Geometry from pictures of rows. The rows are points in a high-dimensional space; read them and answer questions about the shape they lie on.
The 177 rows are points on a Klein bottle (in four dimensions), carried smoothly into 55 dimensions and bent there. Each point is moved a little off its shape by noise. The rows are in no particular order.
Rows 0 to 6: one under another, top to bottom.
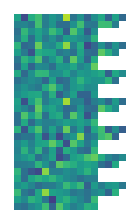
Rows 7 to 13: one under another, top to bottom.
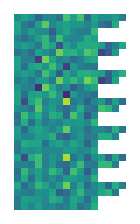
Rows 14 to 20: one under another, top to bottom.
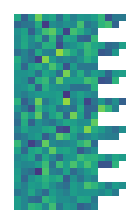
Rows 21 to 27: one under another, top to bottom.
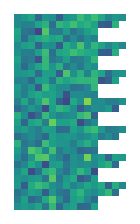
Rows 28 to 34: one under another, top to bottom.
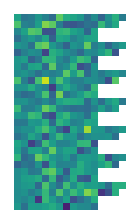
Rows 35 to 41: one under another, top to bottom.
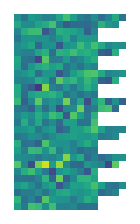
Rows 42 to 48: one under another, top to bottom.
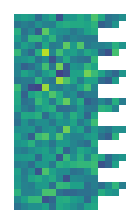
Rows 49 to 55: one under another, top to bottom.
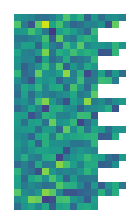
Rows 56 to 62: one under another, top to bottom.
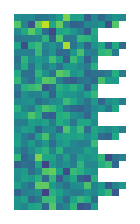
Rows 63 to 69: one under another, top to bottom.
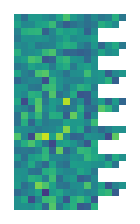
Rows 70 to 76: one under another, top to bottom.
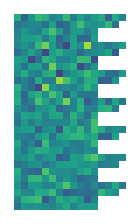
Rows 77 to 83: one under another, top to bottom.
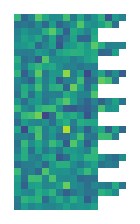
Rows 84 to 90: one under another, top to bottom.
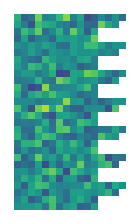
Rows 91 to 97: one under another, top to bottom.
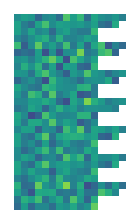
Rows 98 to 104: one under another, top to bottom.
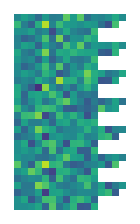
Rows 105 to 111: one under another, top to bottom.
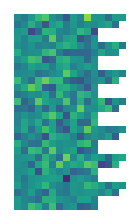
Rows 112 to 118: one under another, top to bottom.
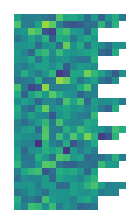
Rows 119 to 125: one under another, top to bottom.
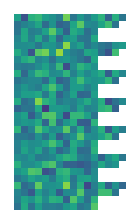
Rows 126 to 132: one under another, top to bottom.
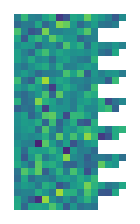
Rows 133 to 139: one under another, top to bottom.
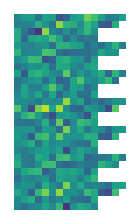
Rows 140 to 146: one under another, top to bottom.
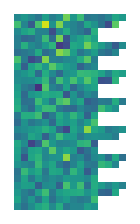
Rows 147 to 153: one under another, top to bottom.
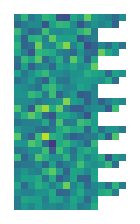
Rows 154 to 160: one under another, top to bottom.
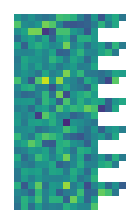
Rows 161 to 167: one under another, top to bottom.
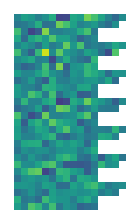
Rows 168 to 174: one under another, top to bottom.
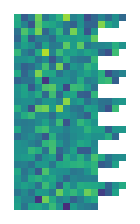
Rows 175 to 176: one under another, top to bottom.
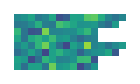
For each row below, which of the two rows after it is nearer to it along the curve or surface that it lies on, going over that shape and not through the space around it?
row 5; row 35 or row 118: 118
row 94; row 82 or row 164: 164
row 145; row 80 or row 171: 80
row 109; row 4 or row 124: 4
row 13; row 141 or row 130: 141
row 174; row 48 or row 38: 48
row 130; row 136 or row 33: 136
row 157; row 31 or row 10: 31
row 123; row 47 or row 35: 35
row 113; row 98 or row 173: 173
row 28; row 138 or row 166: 138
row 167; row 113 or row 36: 36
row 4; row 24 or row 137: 24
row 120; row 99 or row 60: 60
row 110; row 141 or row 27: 141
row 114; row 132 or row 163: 132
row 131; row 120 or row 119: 119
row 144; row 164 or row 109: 164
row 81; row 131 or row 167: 131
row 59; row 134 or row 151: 134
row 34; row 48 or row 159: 48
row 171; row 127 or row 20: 127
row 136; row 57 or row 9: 9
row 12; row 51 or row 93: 51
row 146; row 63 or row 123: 63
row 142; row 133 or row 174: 133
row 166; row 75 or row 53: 53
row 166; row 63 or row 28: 63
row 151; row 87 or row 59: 87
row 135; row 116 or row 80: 80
